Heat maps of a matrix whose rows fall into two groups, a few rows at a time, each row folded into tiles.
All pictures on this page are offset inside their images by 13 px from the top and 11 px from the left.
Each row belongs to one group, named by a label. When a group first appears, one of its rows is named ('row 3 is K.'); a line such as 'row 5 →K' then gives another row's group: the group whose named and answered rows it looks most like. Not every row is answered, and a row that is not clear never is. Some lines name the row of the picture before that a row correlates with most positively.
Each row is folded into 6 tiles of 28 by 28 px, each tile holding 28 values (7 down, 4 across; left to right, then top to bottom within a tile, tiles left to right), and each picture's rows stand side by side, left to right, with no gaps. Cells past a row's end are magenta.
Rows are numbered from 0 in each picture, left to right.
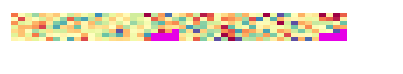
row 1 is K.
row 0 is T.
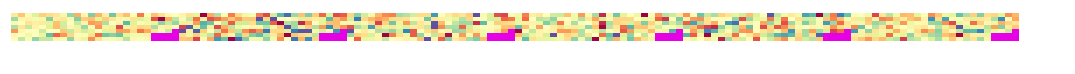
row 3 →K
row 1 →K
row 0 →K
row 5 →K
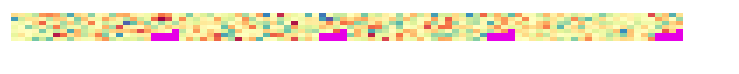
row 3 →T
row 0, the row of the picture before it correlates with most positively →0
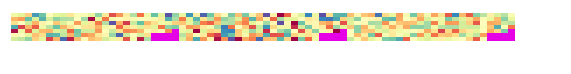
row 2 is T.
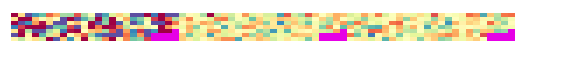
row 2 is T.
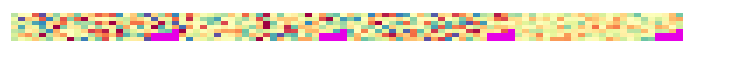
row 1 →K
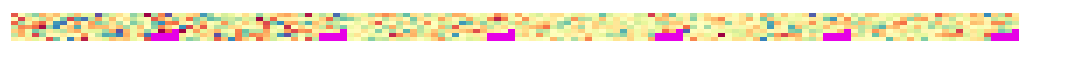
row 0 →T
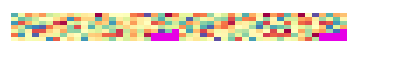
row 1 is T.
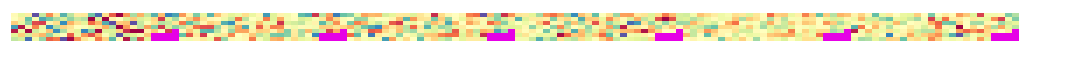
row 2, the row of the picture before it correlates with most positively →0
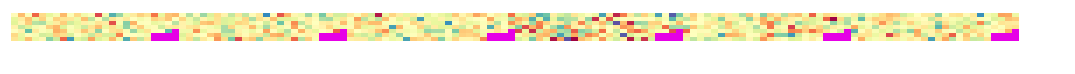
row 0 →K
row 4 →K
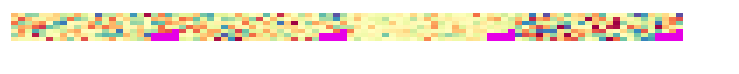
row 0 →T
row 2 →K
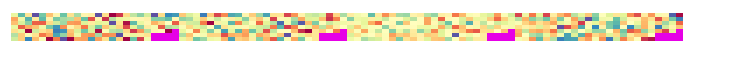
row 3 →T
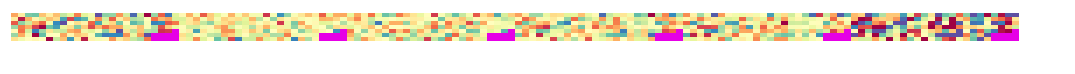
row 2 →K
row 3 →T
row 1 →K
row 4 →T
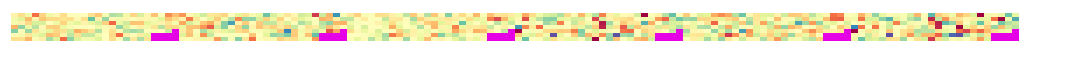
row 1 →T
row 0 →K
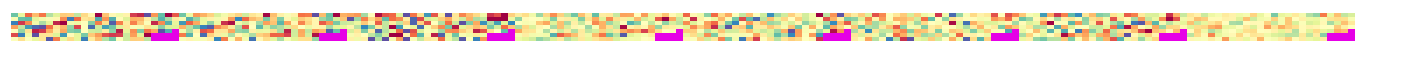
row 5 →K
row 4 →T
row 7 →T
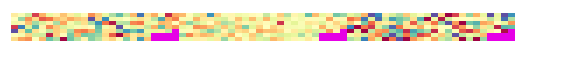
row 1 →T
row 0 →K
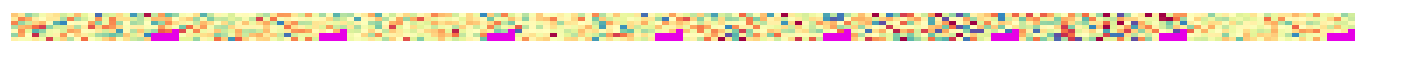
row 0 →T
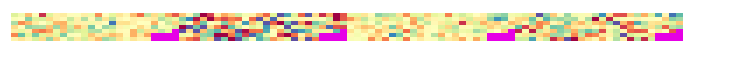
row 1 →K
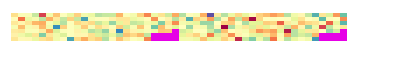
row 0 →T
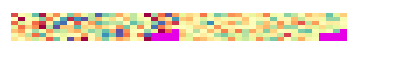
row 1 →K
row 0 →T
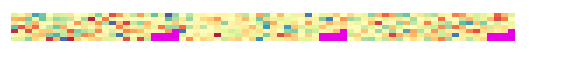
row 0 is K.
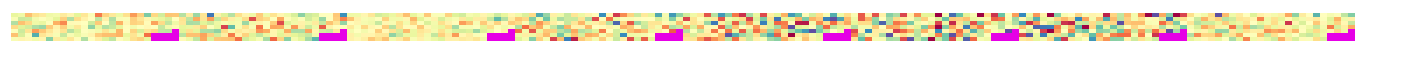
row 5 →K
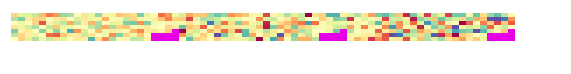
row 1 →K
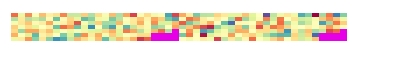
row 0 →T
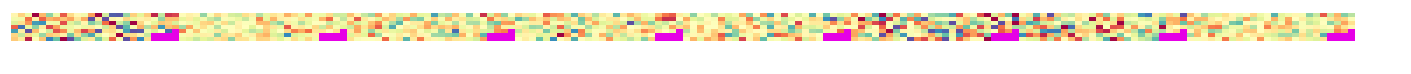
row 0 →K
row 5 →T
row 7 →T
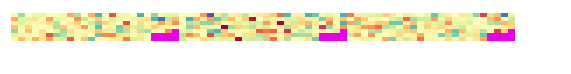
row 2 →T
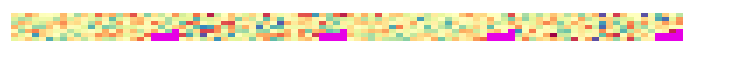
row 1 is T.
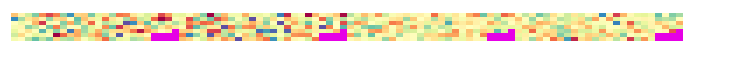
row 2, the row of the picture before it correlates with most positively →1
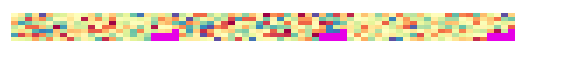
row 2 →T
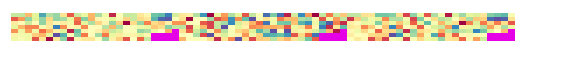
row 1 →T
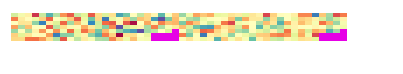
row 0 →K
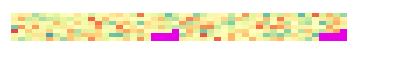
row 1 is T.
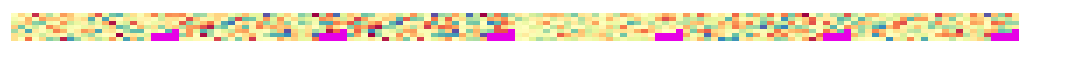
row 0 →K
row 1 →T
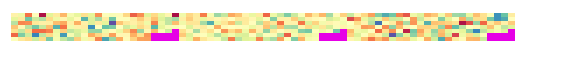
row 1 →K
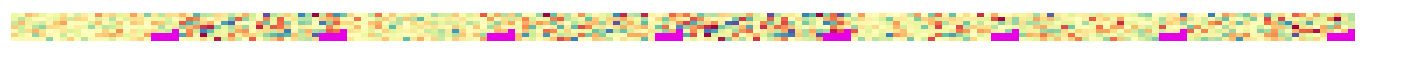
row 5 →K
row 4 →T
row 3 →T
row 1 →T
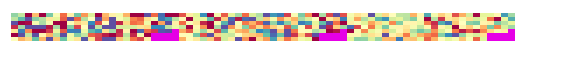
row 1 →T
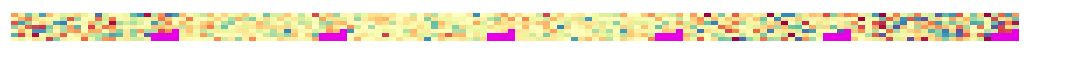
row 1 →T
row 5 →T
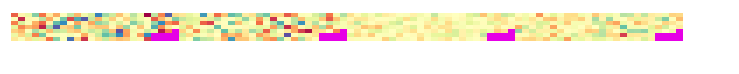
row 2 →T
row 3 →K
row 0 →T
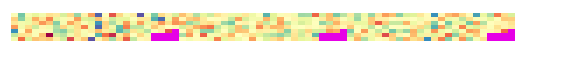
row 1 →T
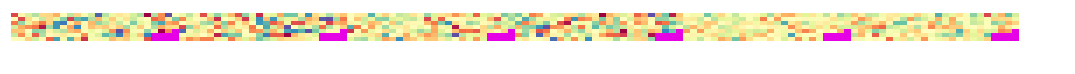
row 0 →T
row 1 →K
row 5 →T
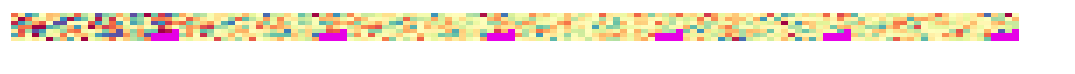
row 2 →T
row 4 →K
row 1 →T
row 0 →T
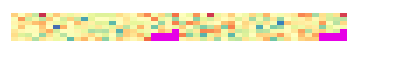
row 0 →T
